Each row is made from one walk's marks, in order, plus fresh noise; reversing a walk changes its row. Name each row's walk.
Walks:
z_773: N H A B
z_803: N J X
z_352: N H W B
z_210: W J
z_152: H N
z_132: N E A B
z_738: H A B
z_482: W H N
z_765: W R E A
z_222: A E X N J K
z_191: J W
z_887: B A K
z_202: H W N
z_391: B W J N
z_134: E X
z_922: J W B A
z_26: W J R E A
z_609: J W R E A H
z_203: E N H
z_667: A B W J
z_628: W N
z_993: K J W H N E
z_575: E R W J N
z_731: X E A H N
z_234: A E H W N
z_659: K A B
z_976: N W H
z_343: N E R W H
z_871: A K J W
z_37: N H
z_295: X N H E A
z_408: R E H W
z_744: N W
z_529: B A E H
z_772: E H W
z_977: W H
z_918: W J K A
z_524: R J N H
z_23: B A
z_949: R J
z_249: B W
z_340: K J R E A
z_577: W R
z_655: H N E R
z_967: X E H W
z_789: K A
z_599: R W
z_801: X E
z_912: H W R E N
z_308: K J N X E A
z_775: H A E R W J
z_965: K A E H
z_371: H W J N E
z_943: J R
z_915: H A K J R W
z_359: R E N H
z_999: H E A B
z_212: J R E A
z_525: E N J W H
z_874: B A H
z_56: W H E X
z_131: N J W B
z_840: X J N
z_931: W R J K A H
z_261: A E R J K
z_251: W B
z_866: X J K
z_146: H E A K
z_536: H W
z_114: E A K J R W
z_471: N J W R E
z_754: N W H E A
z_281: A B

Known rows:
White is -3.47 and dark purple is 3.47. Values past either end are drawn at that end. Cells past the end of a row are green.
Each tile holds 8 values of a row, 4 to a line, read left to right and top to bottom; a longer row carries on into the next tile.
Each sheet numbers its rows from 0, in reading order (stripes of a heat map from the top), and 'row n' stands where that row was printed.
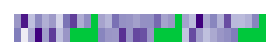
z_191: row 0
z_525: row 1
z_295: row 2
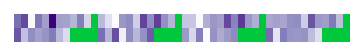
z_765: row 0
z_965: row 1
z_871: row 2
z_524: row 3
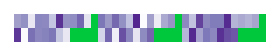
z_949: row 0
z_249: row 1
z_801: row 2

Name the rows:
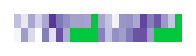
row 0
z_281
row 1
z_114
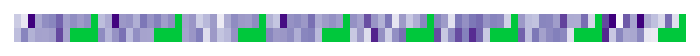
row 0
z_132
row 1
z_471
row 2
z_915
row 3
z_343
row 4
z_391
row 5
z_575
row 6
z_359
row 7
z_577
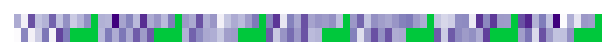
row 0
z_23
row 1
z_840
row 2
z_655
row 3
z_26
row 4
z_609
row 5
z_308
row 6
z_251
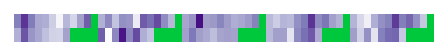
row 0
z_202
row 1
z_943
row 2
z_754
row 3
z_222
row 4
z_261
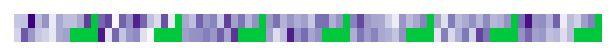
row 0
z_37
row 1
z_599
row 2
z_866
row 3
z_922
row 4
z_371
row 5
z_529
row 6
z_482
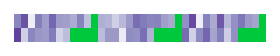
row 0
z_931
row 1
z_234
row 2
z_918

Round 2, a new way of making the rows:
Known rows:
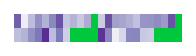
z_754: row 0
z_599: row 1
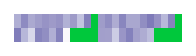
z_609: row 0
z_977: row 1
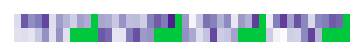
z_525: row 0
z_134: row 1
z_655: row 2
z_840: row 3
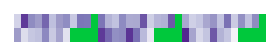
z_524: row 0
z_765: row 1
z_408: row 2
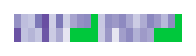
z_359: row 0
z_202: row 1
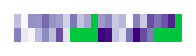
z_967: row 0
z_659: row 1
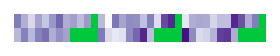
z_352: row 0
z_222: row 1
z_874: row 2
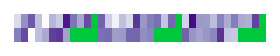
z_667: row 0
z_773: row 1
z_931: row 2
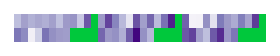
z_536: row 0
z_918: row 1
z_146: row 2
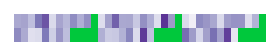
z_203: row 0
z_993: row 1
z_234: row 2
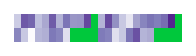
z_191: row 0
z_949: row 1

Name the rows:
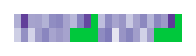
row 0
z_131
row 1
z_577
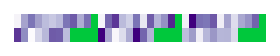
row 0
z_249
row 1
z_871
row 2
z_575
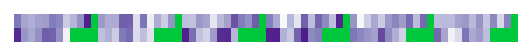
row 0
z_212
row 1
z_343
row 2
z_23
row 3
z_738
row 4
z_56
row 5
z_772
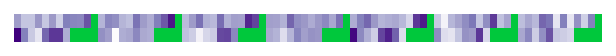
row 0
z_965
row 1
z_943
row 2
z_866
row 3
z_37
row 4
z_340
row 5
z_731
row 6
z_912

